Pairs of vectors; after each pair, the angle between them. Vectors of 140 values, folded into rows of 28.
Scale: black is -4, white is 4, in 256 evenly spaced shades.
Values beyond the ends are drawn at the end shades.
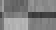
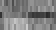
nearly parallel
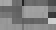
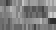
nearly opposite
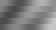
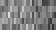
partly opposed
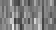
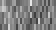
orthogonal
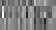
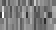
nearly parallel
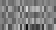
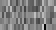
partly opposed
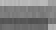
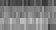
nearly opposite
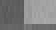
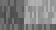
nearly parallel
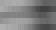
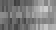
nearly opposite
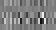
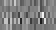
nearly parallel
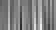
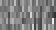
partly opposed
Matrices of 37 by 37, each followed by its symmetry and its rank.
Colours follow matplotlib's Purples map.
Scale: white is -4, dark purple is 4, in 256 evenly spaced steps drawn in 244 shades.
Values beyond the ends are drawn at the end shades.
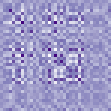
symmetric, rank three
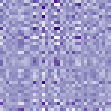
neither, rank three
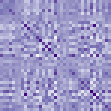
symmetric, rank five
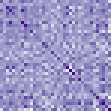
symmetric, rank five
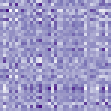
neither, rank three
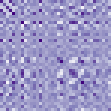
symmetric, rank three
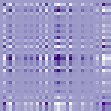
symmetric, rank one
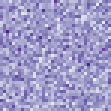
neither, full rank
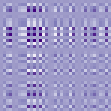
symmetric, rank one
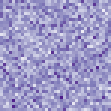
neither, full rank
